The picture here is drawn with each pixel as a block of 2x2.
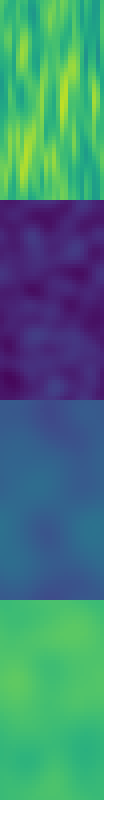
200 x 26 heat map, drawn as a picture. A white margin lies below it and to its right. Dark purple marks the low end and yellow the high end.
The table splits into 4 rows of 1 panel. Panel 1,1: high, streaked downward. Panel 2,1: very low, blotchy, faint in contrast. Panel 3,1: low, smooth, faint in contrast. Panel 4,1: high, smooth, faint in contrast.
